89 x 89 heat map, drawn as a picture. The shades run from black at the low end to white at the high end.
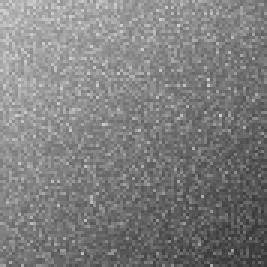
Ninth with the highest average: top left. Slope: up to the top left. Ninth with the lowest average: bottom right. Odd rows or columns: none. Stripes: none.
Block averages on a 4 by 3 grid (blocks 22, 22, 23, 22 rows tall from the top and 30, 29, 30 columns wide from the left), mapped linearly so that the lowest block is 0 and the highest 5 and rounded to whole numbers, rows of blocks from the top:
543 / 432 / 321 / 210
